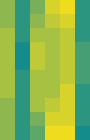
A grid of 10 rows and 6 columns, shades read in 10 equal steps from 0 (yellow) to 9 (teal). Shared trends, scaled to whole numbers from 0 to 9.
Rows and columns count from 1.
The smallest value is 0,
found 3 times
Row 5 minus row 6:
0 1 -1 0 0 0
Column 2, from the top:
8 8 8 9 9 8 8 8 8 8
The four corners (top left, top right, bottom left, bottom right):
4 8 4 9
